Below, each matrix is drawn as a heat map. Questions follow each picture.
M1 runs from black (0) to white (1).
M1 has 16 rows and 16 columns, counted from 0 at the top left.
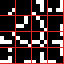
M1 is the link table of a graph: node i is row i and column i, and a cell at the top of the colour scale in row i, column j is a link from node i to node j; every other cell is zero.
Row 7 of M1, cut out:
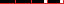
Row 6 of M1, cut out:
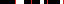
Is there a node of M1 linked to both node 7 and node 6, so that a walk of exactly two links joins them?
yes
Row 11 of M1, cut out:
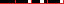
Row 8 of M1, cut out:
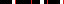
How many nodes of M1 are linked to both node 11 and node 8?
2
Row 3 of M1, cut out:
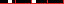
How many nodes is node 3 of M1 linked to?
2
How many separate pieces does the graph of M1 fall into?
1
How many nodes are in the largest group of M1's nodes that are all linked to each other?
3
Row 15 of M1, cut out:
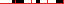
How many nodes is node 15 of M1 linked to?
10
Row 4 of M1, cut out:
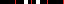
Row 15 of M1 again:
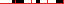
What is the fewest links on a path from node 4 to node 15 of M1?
2
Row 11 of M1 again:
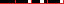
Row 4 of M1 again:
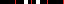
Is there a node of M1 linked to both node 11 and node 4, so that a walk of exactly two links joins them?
no
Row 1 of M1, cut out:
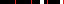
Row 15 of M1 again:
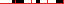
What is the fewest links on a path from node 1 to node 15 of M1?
1
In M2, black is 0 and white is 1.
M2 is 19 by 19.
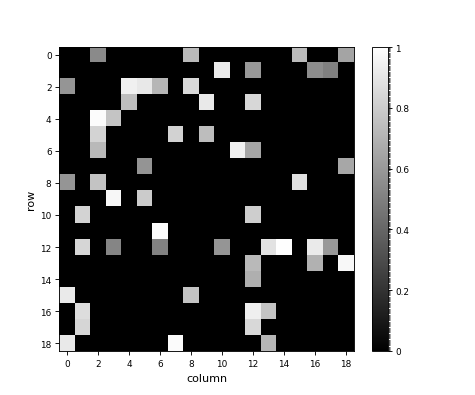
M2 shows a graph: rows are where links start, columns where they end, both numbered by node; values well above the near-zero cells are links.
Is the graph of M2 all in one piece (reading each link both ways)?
yes
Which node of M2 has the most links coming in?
node 12
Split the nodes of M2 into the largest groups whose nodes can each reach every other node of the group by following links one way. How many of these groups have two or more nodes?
1
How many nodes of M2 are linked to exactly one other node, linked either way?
2
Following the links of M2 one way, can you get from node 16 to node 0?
yes
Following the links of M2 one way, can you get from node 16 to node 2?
yes
